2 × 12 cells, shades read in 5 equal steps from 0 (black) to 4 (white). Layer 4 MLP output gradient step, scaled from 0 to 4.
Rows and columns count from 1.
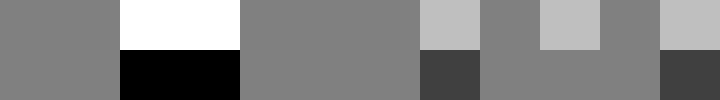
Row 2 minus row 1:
0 0 -4 -4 0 0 0 -2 0 -1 0 -2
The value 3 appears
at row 1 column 8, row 1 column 10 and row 1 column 12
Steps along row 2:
same down same up same same down up same same down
